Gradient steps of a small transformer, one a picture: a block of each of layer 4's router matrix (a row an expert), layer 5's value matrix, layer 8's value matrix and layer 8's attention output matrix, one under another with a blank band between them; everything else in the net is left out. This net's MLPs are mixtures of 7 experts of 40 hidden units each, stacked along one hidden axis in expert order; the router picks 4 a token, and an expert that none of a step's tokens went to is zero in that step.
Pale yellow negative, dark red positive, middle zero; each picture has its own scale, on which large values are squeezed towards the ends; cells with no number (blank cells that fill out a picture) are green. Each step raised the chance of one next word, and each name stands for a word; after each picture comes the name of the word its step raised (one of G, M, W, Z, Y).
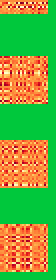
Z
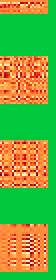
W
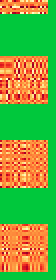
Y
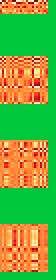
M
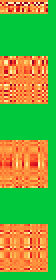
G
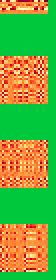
G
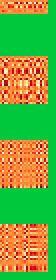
Y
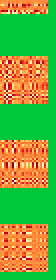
G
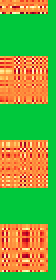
M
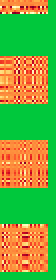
Z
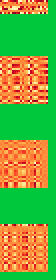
Z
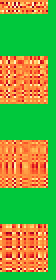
G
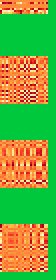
G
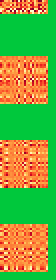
Y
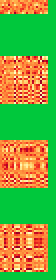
G
